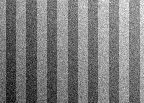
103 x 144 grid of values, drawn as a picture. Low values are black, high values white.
Stripes running up and down repeat 7 times from left to right. The bottom left is the ninth with the lowest average. The top right is the ninth with the highest average. There is an overall slope up to the top right.
